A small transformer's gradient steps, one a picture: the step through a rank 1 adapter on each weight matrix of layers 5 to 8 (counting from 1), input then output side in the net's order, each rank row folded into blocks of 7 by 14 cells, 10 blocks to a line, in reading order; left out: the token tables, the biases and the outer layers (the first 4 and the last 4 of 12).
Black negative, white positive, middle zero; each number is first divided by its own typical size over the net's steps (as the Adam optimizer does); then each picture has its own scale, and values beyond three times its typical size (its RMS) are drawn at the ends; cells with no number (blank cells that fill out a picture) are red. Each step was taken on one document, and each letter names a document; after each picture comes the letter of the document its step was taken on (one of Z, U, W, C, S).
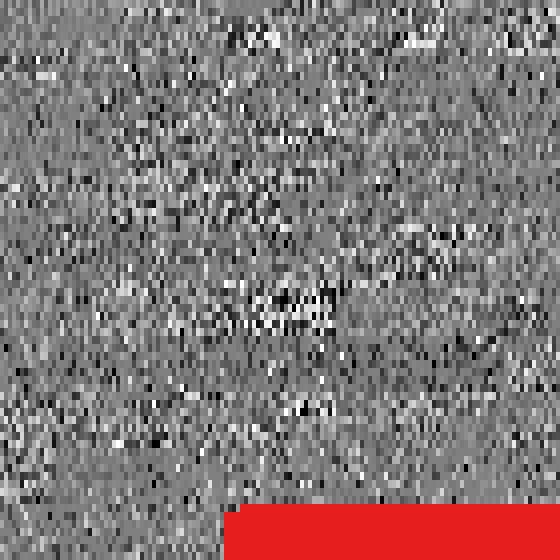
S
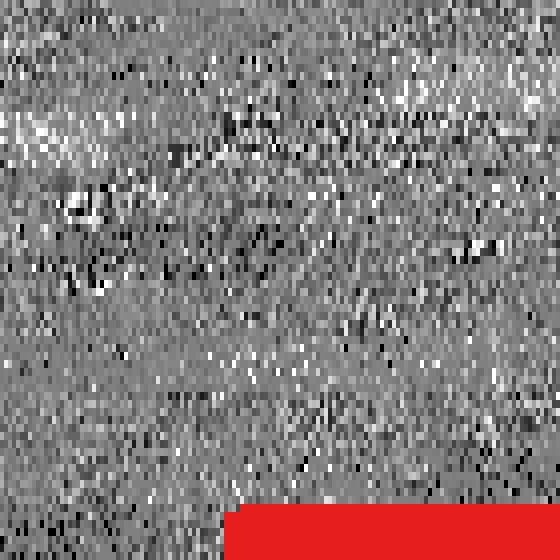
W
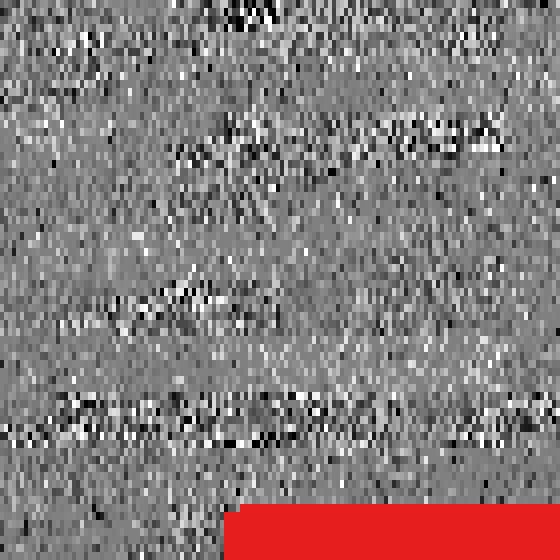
W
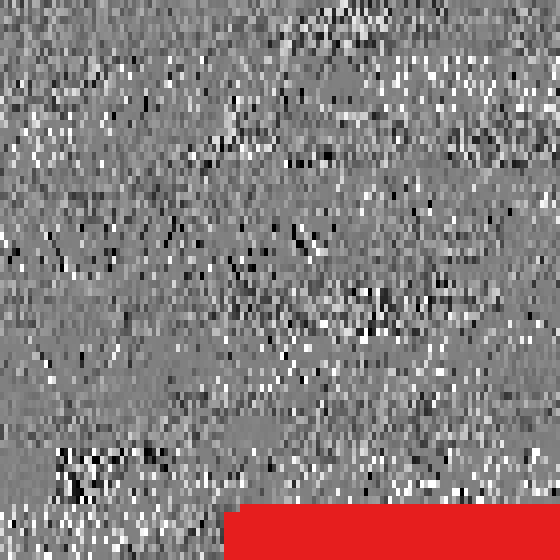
W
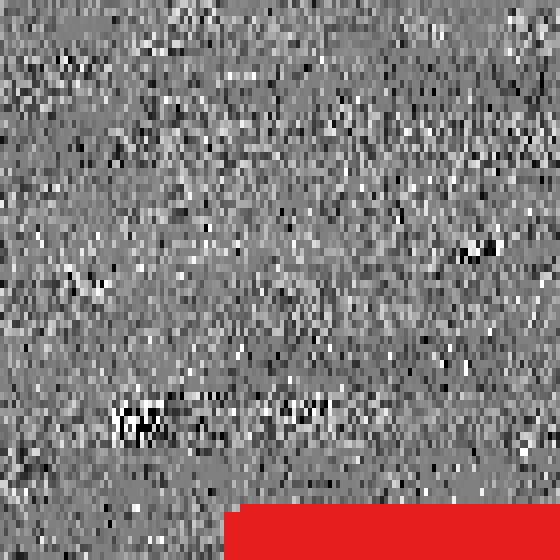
S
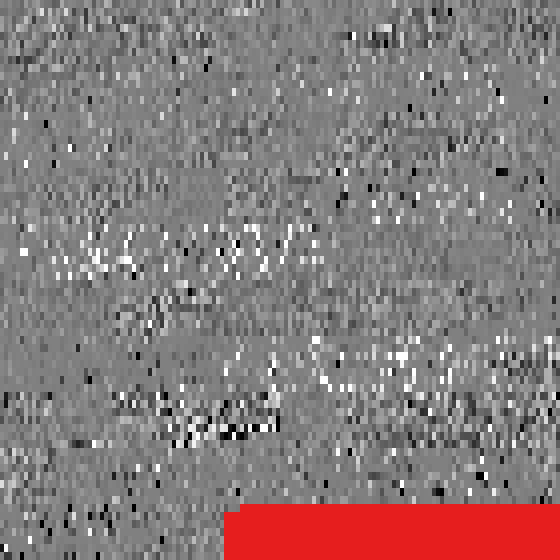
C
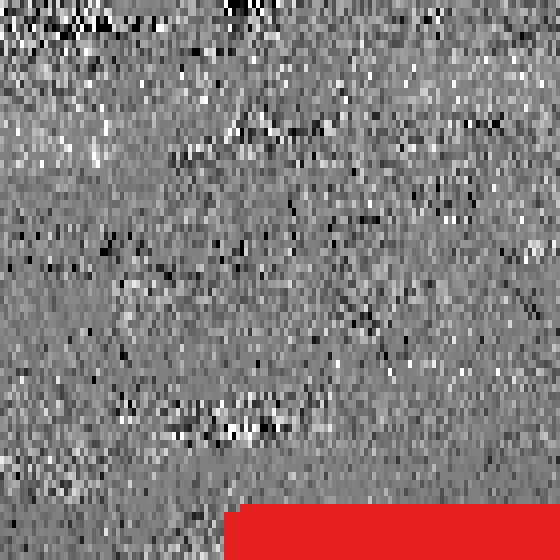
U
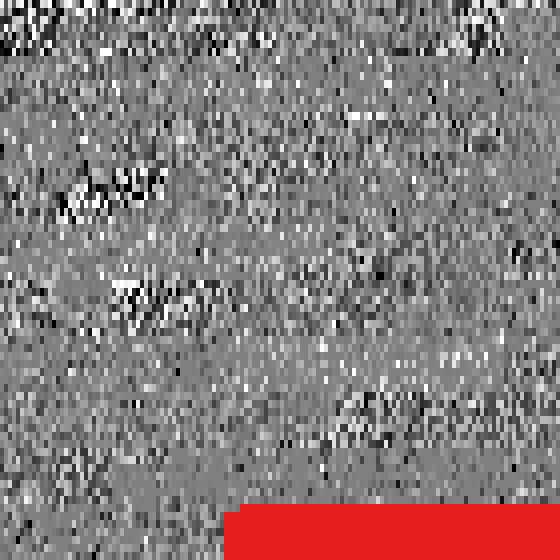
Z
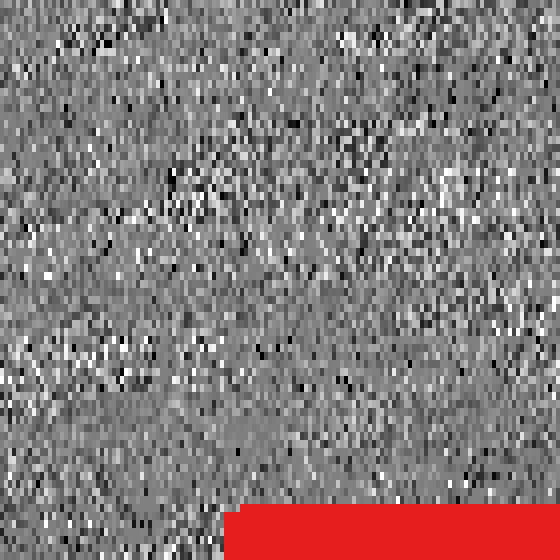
U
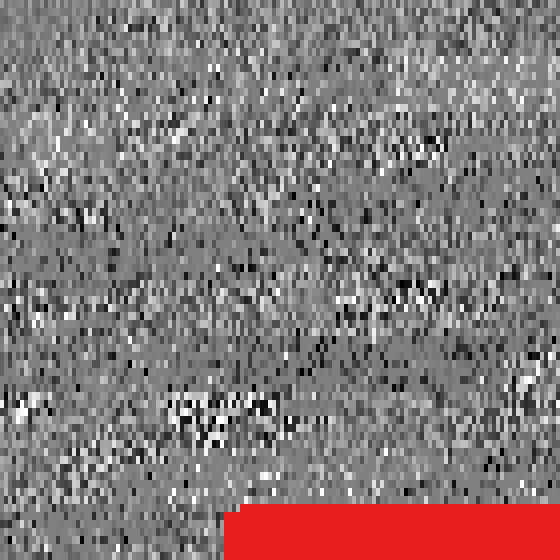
Z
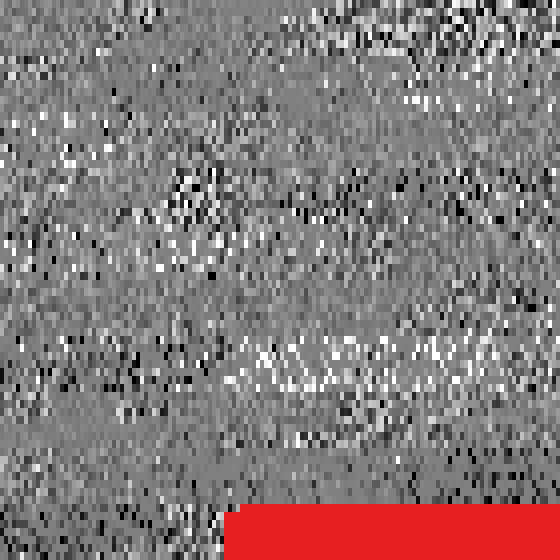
U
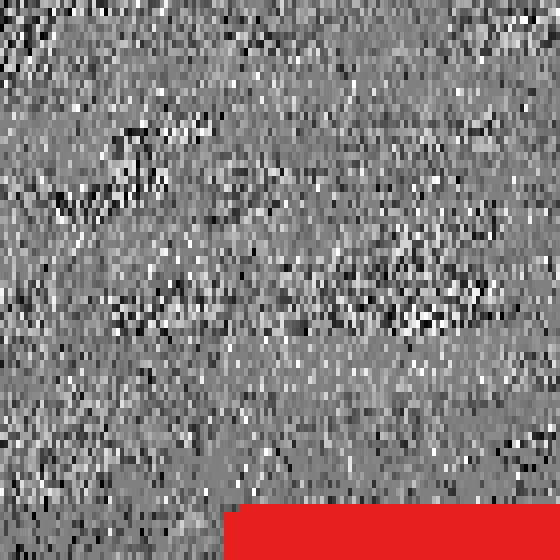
S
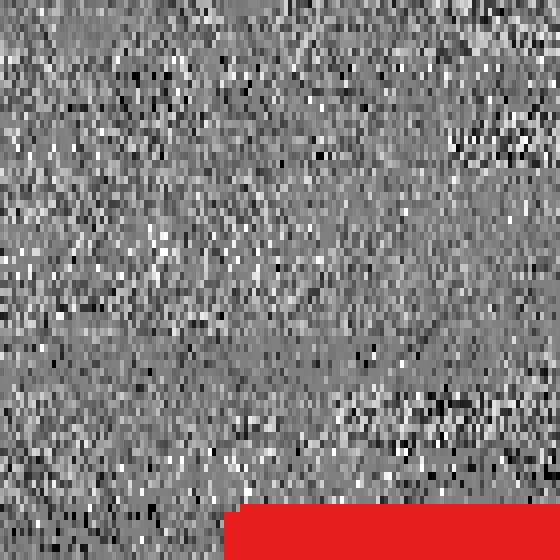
S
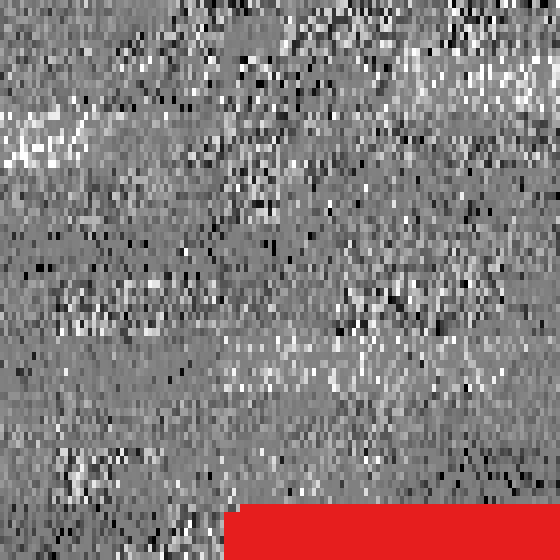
W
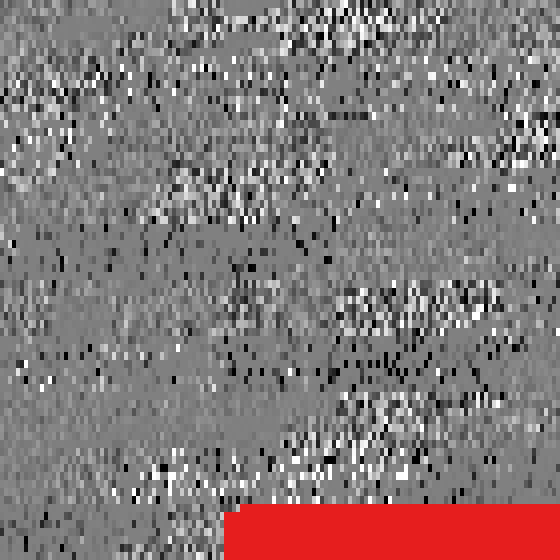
W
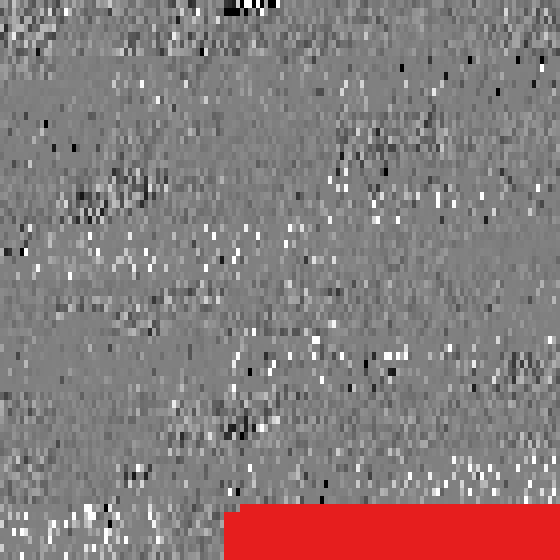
C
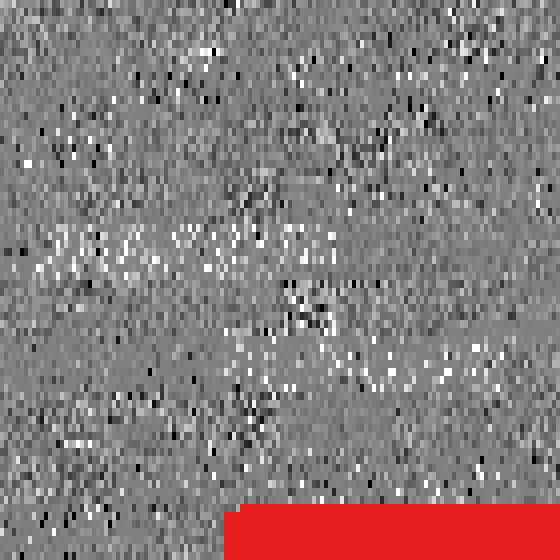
C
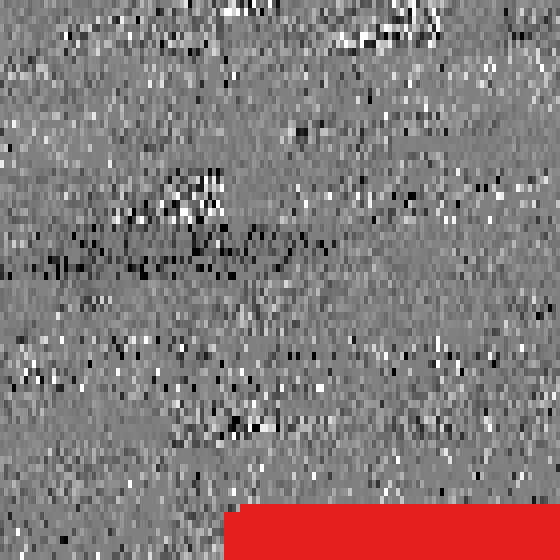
U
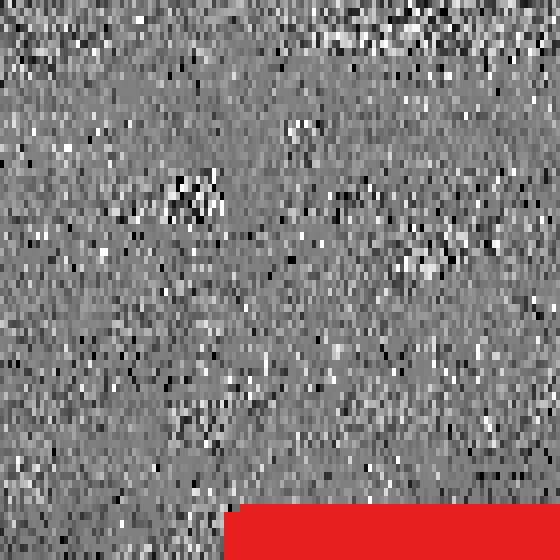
U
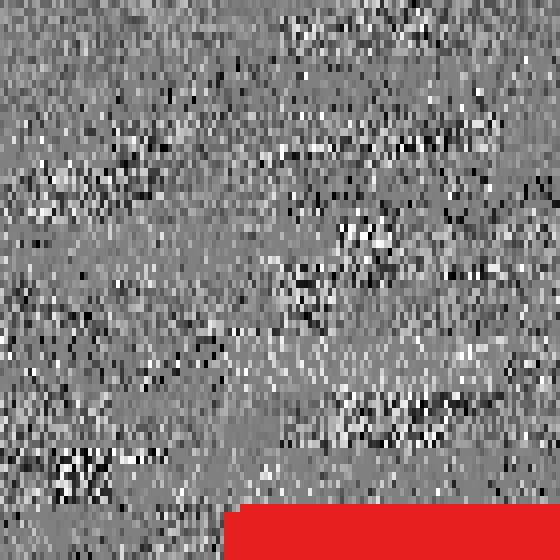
Z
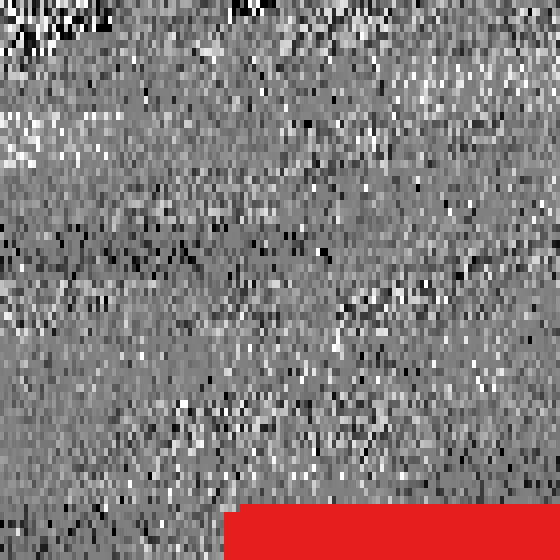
W
